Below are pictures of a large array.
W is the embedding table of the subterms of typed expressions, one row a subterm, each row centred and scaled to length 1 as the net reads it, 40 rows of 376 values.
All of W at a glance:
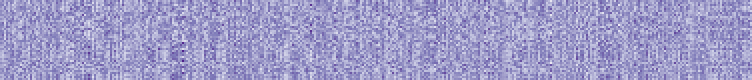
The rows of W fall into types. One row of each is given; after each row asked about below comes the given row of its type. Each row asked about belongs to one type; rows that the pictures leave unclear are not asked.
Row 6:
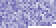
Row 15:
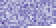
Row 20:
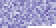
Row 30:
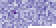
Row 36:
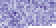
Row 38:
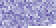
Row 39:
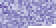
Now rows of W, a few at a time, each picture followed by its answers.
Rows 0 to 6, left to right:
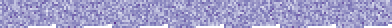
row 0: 39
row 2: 15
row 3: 20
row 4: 20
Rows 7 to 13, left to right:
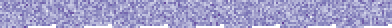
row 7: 6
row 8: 39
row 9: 38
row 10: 30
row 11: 38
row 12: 15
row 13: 36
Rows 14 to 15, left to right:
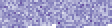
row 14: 20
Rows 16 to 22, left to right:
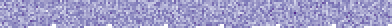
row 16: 36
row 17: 38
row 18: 38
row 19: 15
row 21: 15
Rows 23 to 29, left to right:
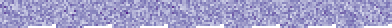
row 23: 39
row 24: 15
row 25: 30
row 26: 39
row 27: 30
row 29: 36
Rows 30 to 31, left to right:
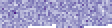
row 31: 6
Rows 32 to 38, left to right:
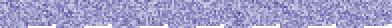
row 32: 30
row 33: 39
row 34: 36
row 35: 38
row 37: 39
